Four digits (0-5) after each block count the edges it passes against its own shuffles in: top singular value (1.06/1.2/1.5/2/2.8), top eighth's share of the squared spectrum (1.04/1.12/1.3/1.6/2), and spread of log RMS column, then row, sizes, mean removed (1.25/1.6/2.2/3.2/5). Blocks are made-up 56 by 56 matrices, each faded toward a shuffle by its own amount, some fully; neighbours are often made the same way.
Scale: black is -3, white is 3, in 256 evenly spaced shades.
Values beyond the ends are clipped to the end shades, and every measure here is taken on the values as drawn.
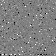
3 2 0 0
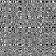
4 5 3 3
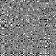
4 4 2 2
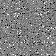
2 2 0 1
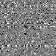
3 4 1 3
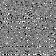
3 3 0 2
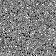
0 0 0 0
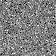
0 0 0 0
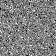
0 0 0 0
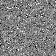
0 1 0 0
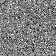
0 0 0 0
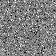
0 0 0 0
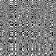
4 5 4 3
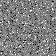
1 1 0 0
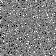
2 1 0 0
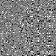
4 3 2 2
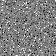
1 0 0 0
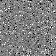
3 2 1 1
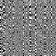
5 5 4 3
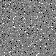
1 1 0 0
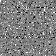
1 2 0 2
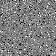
1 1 0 1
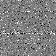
2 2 0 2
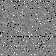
3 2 0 1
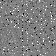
2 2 1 0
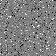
2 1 0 0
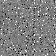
3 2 1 0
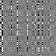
5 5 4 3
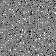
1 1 0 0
